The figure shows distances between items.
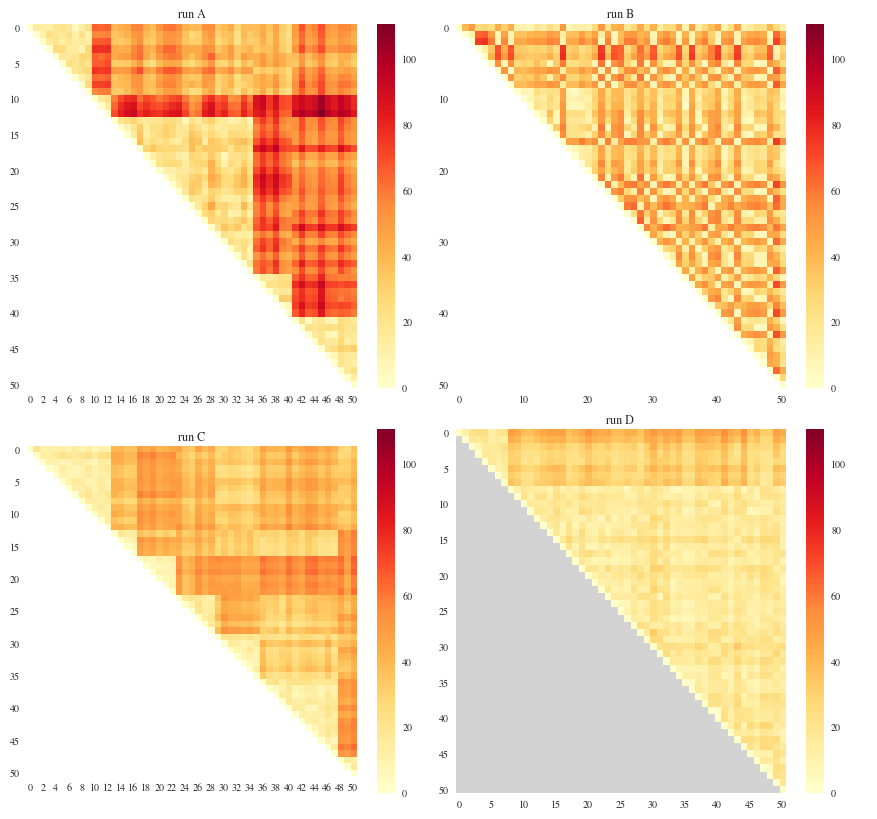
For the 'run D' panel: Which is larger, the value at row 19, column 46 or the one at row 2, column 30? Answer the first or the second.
the second
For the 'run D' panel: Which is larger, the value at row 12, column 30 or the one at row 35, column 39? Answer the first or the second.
the first
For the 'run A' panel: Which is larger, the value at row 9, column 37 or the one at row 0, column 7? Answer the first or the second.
the first
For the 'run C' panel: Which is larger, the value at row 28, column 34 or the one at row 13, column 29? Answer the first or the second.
the first
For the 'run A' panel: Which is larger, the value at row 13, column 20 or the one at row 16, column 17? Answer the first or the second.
the second
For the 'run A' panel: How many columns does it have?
51
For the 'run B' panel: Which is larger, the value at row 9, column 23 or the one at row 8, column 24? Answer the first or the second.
the first
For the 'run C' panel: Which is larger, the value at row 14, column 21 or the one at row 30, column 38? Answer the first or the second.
the first
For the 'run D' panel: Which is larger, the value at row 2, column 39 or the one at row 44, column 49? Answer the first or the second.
the first
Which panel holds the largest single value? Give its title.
run A
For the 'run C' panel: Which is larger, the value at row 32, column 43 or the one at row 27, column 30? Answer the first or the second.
the second
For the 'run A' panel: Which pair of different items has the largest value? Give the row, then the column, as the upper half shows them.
12, 45
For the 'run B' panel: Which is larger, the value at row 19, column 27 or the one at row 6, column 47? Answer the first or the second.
the second
